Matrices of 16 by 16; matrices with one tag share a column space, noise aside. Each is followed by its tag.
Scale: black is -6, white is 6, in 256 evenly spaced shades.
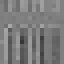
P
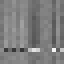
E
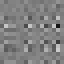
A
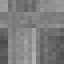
P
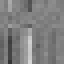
P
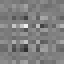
A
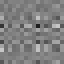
A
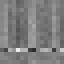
E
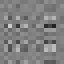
A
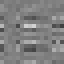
A
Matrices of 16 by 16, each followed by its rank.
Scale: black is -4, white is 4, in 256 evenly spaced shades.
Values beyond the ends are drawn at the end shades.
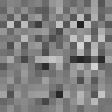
three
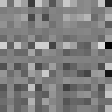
two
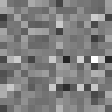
three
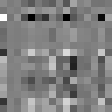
two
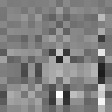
two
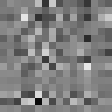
three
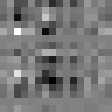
two
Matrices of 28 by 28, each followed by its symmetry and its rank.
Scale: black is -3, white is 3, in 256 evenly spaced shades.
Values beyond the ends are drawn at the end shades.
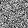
neither, full rank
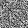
symmetric, full rank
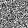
neither, full rank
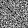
symmetric, full rank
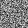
neither, full rank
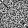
symmetric, full rank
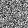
neither, full rank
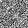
symmetric, full rank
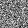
neither, full rank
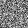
neither, full rank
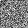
symmetric, full rank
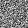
neither, full rank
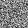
neither, full rank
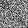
symmetric, full rank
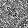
symmetric, full rank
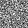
symmetric, full rank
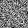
symmetric, full rank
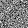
symmetric, full rank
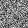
neither, full rank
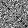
symmetric, full rank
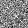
symmetric, full rank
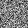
neither, full rank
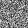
neither, full rank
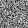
neither, full rank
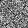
symmetric, full rank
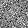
symmetric, full rank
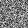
neither, full rank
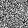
neither, full rank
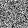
neither, full rank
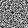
symmetric, full rank
